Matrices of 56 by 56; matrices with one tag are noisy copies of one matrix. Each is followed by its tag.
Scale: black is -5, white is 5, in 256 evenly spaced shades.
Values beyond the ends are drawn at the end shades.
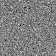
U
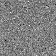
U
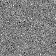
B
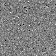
U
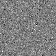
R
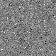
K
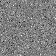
B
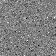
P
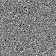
U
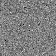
U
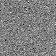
U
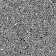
K
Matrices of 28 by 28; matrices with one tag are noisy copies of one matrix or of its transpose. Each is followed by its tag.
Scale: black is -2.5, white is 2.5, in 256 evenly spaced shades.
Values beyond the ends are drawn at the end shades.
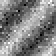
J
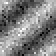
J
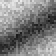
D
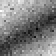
D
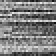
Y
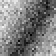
D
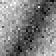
D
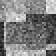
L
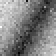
D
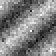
J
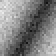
D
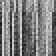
Y
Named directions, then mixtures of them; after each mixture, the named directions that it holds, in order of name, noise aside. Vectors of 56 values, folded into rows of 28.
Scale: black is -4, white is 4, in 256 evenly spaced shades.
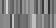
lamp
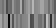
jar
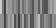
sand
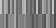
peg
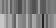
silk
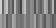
lamp, peg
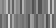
jar, peg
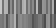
peg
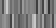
lamp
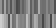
jar, silk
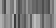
lamp, sand, silk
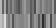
jar, peg, silk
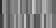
sand, silk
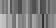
silk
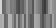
sand, silk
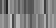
lamp, peg, silk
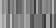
jar, peg, silk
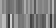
jar, peg, silk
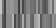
sand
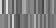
lamp, peg, sand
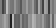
lamp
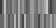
sand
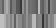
lamp, silk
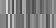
jar, lamp, peg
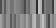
lamp, peg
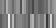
jar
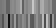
jar, silk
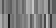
jar, lamp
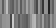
lamp
